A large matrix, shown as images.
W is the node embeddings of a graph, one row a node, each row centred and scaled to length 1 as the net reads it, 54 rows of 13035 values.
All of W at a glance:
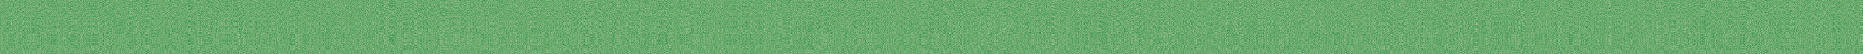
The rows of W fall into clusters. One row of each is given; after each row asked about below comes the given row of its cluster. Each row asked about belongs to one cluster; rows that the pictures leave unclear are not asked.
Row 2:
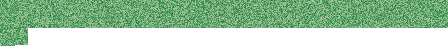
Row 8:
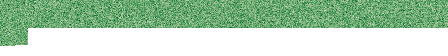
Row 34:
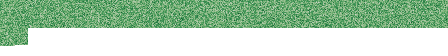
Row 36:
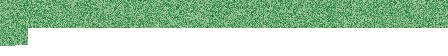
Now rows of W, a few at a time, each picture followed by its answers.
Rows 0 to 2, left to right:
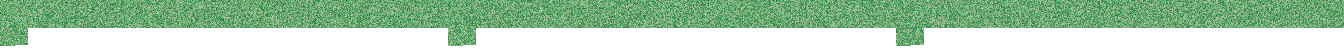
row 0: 8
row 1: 34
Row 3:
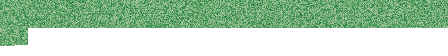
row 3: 34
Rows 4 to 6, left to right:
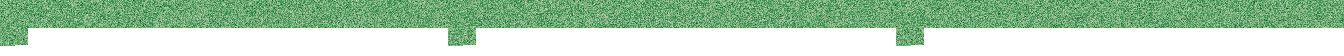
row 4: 36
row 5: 34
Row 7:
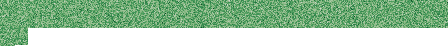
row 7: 2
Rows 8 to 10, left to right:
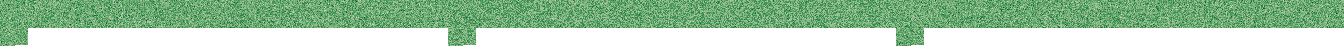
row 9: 34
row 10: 8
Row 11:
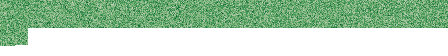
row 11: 36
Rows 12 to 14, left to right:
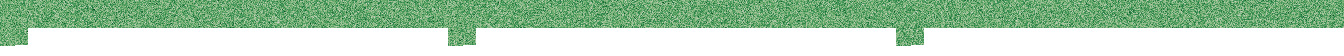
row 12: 8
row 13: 36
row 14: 2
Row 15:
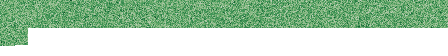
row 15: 8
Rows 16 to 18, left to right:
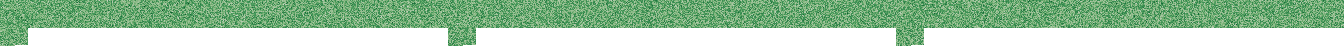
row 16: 34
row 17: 2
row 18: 36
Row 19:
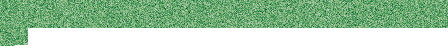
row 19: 2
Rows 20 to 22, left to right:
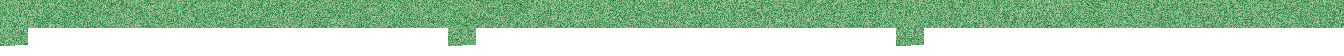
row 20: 8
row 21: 34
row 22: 2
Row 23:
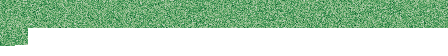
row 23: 2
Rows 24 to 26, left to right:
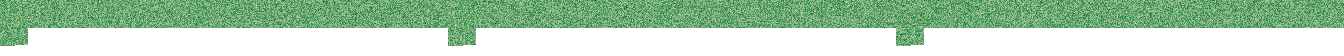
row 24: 2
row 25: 36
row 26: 34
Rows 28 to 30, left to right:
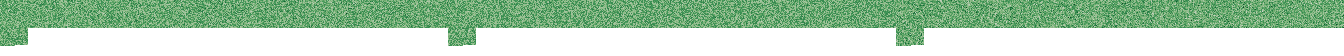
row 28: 2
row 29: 2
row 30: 36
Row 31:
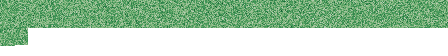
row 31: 2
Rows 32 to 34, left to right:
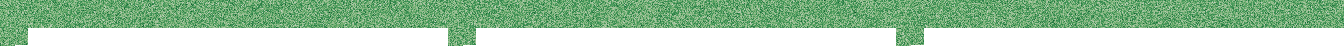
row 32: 36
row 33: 36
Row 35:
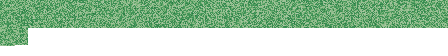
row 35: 34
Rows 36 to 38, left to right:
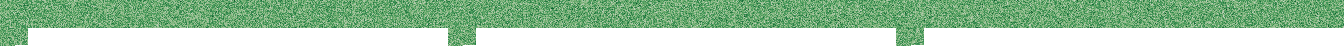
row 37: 34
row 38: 2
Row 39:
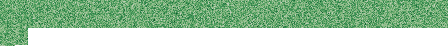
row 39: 34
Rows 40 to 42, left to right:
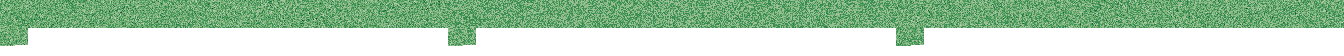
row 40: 34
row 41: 34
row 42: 2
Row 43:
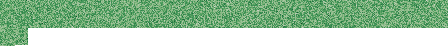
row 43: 34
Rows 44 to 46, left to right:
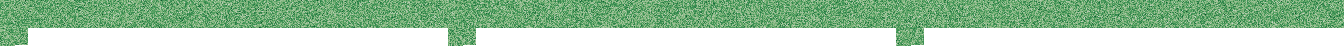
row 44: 34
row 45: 36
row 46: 2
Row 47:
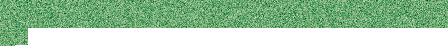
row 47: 36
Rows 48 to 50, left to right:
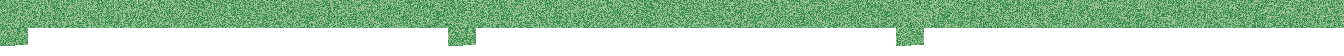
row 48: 2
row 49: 2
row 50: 8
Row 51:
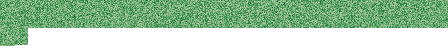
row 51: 34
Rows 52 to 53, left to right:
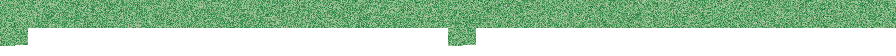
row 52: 8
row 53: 34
